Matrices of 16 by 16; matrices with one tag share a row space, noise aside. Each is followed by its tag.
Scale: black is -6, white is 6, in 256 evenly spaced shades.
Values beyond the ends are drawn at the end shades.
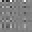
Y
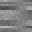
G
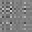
Y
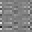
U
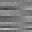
G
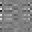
U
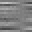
G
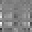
U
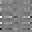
U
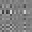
Y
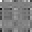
U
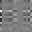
U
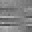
G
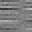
G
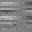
G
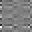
U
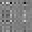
Y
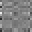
U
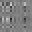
Y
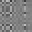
Y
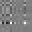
Y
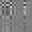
Y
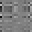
U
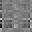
U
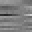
G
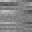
G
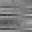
G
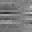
G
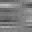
G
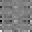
U
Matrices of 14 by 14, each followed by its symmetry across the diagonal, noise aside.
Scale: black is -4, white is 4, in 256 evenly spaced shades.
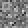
symmetric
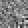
antisymmetric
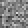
neither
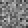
neither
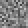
antisymmetric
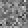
antisymmetric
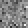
neither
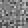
antisymmetric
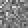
symmetric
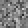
neither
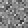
symmetric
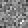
symmetric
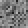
symmetric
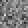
neither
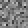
symmetric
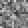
antisymmetric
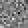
antisymmetric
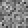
symmetric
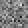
neither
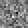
antisymmetric
